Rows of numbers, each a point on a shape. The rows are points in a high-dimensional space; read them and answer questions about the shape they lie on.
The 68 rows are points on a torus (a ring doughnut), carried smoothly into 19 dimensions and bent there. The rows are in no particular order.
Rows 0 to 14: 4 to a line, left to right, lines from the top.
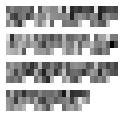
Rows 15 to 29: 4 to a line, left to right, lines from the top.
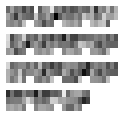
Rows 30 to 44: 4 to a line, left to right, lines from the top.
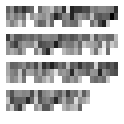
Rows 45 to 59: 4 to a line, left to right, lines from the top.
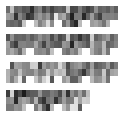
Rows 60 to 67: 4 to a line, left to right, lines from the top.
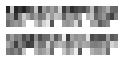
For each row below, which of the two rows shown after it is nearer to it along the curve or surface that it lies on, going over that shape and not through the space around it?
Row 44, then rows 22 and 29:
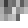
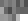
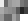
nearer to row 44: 29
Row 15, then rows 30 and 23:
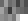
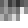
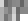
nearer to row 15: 30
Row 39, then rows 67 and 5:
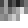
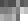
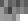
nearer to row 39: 5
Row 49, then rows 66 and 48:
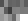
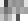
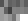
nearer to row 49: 48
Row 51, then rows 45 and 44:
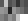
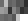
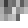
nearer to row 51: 45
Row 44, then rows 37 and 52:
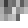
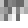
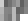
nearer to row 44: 52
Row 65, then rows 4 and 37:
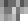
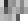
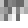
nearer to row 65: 4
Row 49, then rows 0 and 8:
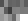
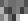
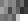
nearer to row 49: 0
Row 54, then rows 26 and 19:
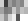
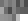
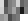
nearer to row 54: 19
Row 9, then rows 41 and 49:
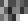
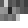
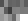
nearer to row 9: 49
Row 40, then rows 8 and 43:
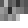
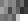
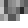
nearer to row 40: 8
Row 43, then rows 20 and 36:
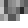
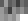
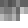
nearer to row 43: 20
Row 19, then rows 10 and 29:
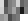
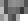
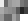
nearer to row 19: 10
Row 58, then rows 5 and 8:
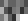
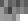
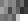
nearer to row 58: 5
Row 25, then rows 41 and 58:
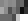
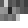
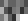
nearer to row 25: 41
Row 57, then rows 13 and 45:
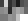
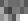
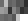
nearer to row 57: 45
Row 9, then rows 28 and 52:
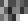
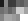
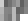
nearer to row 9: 28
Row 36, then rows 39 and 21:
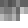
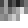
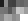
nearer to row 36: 21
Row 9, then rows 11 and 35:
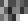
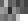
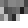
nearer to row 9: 35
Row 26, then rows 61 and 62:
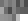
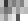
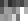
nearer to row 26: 62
